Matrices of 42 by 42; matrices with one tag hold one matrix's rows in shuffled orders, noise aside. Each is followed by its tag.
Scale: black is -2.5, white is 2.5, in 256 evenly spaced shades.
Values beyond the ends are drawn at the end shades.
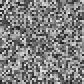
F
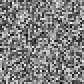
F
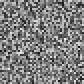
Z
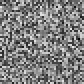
F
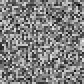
F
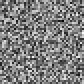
Z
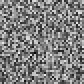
Z
